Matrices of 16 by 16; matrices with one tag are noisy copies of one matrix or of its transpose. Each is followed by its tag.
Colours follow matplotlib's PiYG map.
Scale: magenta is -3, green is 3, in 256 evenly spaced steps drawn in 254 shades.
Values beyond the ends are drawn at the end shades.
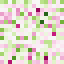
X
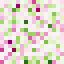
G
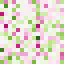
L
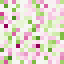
L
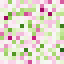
G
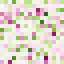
X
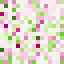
L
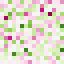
G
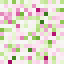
X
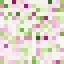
L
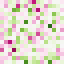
G
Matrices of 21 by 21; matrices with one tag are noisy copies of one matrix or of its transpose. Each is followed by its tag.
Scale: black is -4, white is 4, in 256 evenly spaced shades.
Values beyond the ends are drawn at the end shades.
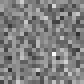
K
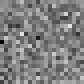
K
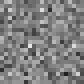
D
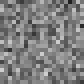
D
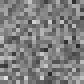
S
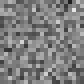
D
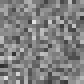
S
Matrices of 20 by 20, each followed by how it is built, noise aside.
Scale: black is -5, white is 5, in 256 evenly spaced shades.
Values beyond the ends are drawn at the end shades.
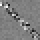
banded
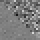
upper triangular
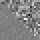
upper triangular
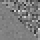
upper triangular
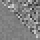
upper triangular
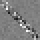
banded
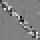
banded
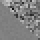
upper triangular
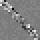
banded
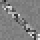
banded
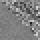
upper triangular
